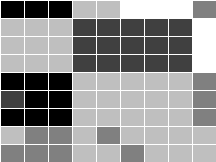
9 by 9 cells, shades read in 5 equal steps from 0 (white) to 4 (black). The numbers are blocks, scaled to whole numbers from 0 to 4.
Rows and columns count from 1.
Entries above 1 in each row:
4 5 5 5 4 4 4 3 4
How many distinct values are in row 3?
3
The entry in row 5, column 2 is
4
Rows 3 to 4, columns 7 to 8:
3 3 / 3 3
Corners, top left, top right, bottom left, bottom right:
4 2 2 1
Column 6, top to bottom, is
0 3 3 3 1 1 1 1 2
